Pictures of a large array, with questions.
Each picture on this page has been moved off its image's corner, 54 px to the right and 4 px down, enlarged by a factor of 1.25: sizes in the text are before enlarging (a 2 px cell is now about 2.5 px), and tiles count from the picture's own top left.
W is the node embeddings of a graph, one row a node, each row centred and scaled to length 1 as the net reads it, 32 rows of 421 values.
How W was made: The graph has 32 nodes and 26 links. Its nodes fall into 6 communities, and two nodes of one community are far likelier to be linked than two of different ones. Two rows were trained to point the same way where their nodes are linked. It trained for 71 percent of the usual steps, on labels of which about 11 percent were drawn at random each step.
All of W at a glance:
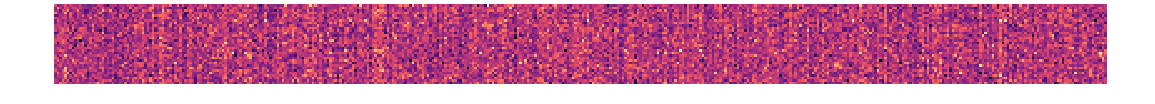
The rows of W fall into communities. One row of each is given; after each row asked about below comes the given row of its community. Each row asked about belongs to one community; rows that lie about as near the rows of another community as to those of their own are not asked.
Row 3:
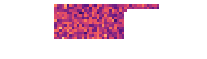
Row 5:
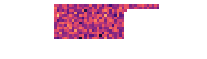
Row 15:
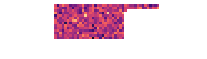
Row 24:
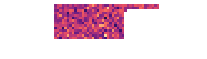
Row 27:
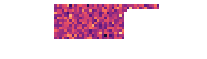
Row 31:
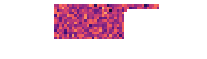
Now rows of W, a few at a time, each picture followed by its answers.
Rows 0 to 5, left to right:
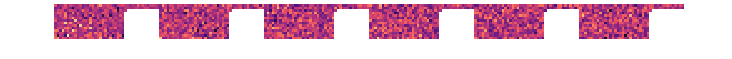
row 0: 3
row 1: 24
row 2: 24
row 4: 31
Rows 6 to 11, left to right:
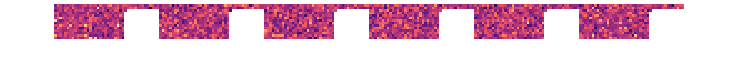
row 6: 24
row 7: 15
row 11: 31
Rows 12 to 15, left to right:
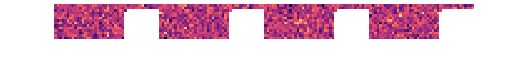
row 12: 27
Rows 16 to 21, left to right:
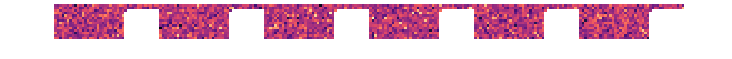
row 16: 31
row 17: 27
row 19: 15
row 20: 31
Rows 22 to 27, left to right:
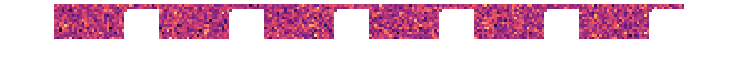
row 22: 5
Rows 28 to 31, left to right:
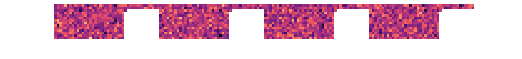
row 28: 15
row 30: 24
